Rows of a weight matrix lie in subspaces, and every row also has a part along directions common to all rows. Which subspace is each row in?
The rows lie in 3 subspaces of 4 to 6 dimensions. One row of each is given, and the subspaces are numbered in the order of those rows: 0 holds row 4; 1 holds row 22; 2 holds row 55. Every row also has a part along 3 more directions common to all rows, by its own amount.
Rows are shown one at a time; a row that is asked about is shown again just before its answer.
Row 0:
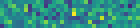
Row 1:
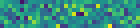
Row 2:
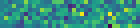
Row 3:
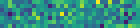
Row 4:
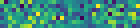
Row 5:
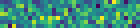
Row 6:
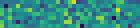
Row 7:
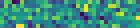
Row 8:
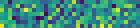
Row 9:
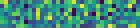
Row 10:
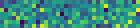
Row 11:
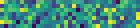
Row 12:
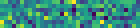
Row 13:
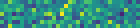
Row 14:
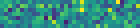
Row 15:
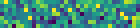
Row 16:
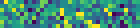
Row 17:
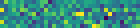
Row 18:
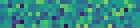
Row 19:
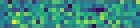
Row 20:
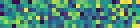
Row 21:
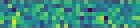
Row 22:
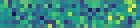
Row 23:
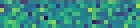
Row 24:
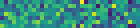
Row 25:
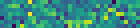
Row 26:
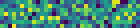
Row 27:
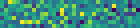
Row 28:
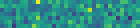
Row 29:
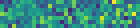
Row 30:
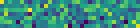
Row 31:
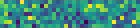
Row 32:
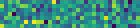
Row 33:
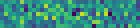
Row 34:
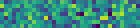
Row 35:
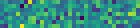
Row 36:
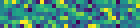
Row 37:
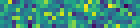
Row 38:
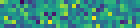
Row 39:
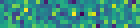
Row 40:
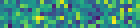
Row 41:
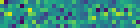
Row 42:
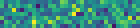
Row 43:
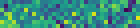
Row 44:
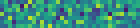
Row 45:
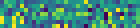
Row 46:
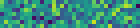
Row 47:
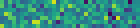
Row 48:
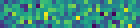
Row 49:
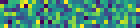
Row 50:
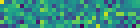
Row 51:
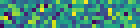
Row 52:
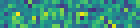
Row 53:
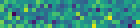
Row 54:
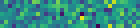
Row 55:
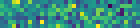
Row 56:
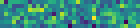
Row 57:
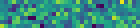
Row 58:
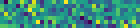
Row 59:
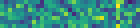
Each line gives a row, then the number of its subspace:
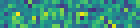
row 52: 0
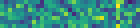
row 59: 2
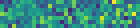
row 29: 2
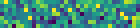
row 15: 2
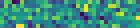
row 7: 2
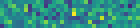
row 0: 1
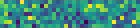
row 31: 0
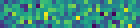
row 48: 1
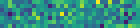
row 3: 2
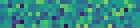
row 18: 0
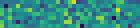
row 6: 2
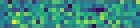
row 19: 0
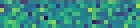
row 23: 1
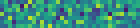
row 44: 0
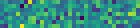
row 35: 0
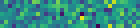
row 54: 0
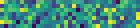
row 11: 0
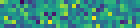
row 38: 0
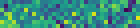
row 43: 1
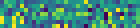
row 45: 0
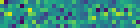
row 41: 0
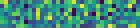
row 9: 1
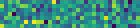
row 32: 1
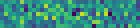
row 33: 1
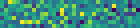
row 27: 1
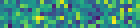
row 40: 2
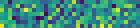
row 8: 2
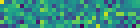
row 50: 0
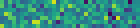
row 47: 1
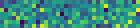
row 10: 1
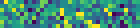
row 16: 0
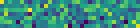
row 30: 0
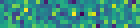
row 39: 1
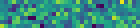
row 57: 0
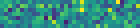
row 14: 1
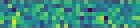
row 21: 0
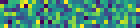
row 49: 0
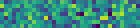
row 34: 1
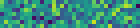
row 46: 2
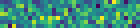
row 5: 2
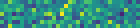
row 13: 2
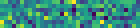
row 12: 1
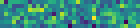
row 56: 0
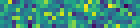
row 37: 2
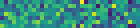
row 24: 1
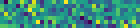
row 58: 0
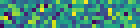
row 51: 1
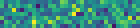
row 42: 1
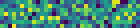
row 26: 2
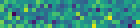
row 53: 1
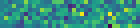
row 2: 1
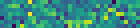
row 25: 0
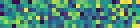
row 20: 2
